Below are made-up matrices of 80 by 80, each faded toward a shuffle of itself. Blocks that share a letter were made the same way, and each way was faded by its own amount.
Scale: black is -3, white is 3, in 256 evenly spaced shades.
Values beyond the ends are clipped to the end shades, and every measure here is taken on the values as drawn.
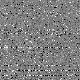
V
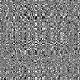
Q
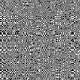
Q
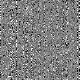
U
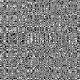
Q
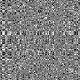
Q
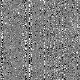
U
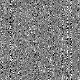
U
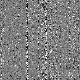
U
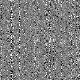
U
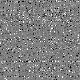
V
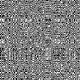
Q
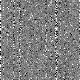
U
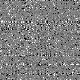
V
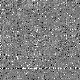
V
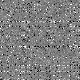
V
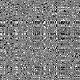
Q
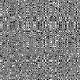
Q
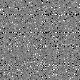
V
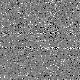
V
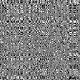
Q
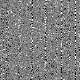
U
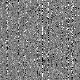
U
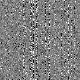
U
